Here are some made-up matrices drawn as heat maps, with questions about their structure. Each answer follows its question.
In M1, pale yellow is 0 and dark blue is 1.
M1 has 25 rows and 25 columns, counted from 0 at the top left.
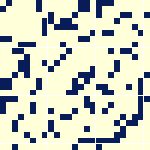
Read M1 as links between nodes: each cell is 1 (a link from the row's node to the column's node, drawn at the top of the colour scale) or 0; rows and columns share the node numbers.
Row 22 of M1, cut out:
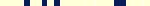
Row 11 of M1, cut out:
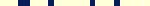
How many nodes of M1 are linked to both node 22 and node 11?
2
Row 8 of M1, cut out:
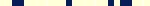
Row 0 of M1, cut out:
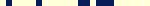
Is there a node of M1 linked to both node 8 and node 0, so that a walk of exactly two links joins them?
yes
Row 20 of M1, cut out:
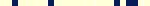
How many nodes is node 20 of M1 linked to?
5
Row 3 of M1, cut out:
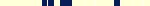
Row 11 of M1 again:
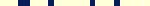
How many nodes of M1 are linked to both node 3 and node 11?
2
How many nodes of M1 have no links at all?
0
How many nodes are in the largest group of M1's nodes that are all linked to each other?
5
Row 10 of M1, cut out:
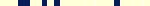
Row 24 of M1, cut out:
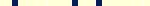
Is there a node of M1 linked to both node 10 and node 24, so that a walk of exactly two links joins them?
no
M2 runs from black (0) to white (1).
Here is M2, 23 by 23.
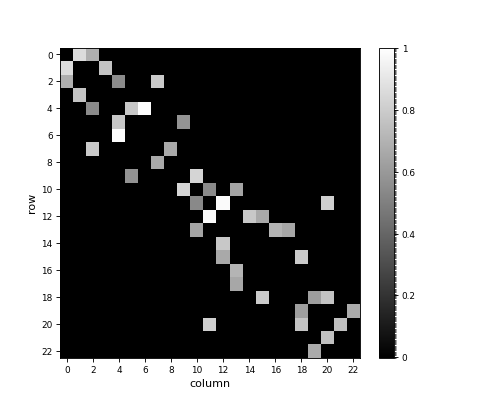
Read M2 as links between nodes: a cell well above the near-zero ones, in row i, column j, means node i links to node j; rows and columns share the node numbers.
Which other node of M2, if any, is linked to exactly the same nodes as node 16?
node 17
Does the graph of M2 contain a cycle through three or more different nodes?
yes
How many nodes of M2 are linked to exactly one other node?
8
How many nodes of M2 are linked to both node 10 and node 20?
1
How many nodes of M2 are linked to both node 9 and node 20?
0
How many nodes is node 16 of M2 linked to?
1
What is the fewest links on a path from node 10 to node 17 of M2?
2
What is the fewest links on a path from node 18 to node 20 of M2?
1
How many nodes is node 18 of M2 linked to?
3
